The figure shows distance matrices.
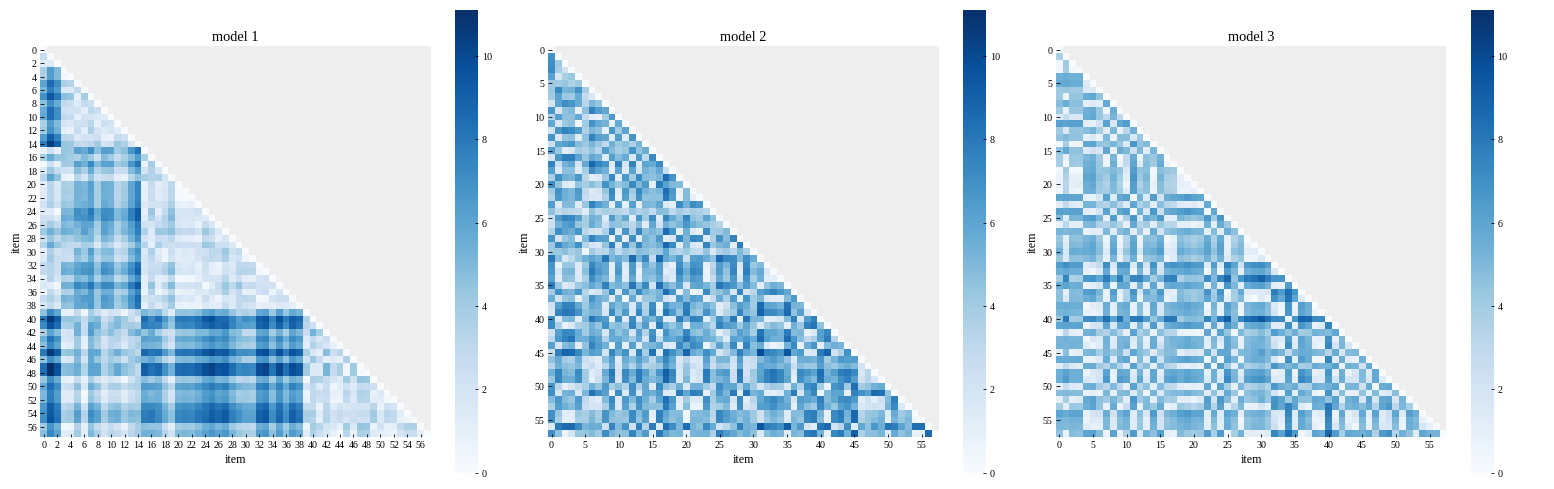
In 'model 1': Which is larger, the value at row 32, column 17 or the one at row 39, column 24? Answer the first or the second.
the second
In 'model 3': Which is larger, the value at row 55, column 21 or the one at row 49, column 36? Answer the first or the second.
the second
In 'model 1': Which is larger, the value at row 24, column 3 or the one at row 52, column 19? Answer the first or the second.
the first
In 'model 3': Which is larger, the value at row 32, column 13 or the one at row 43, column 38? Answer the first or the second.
the first
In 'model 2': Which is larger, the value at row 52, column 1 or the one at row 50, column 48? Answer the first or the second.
the first
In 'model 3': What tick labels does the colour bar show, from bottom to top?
0, 2, 4, 6, 8, 10
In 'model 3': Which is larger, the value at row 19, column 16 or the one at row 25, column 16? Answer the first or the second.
the first
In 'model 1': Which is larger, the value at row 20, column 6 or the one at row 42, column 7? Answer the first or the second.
the second
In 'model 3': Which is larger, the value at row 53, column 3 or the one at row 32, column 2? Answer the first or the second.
the second
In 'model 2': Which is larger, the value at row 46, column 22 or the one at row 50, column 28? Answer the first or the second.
the second
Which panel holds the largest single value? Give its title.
model 1
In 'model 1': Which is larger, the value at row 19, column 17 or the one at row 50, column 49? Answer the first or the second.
the first
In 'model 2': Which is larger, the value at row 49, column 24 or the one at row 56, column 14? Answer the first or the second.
the first
